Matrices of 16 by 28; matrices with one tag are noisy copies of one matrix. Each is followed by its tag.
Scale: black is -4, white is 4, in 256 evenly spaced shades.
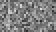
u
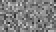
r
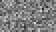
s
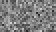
u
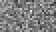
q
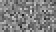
q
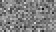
s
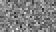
q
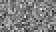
u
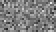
r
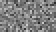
q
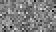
u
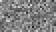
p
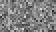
u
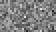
u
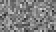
u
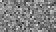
q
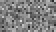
p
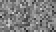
u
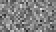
u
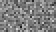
q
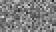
p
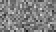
u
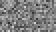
s
